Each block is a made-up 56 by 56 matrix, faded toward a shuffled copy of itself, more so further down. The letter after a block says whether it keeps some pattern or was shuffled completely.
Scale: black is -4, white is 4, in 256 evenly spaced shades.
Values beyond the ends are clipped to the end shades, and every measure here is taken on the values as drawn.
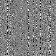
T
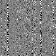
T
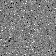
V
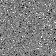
V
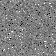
V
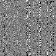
T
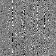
T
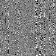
T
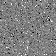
V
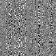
T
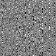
T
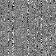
T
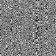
T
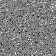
V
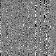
T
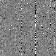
T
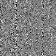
T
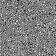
V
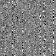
T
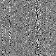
T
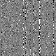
T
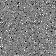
V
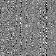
T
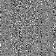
T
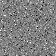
V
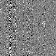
T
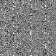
T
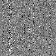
T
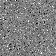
V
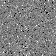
V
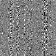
T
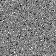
V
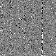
T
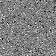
V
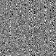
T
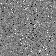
V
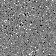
V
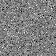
V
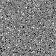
V
